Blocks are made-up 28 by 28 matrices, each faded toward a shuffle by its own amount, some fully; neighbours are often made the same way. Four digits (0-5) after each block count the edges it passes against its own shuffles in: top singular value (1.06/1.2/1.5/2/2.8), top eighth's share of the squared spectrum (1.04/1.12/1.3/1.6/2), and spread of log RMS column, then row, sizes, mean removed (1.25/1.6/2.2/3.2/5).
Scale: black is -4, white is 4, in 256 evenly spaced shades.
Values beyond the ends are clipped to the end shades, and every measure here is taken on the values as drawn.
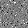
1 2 0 0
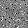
0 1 0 0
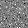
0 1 0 0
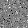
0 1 0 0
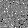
0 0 0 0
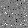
1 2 0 0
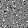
0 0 0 0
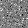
0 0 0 0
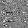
3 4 1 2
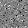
2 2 0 1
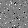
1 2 0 0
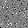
0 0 0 0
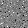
0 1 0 0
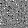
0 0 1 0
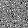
0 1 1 0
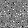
0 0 0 1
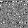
2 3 0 2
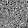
0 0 0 1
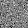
0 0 1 0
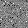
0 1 0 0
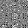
3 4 2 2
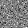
2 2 0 0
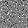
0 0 0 1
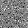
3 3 1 1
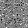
2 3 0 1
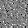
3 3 0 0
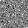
2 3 0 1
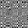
4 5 2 2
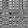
4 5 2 3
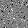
1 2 0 0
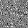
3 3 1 1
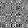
4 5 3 2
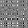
4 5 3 3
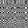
4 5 2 3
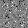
1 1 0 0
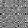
4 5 2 2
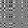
4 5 3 3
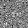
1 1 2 0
